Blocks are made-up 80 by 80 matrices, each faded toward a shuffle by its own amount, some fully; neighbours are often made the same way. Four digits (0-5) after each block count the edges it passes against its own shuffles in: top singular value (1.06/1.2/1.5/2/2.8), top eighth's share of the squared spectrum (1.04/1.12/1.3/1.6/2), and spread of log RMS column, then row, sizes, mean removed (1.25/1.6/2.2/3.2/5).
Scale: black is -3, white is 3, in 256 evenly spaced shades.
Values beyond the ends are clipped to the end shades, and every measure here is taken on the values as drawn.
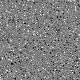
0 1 0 0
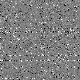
2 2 1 2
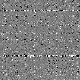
3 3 2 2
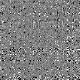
3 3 3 3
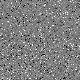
2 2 1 1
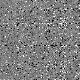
2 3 2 2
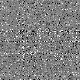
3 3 2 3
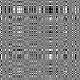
5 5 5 4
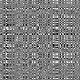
5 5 4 4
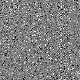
3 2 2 0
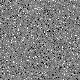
2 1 0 0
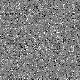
3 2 1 1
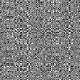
5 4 3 3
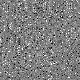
3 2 1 0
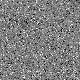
0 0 0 0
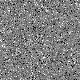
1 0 0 0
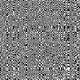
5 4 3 3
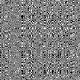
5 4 3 3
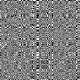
5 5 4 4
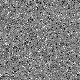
2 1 1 0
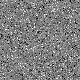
2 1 0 0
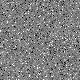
1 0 0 0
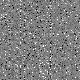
3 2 2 0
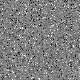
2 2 1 0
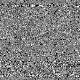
1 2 0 3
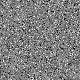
0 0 0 0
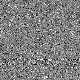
1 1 0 2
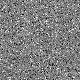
0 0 0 0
